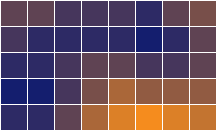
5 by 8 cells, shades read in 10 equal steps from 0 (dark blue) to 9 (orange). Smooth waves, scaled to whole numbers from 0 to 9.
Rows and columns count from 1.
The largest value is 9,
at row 5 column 6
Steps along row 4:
same up up up down same same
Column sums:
7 6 10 16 20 17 19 22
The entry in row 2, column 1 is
2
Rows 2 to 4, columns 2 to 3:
1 1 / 1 2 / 0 2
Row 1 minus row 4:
3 3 0 -2 -4 -4 -2 -1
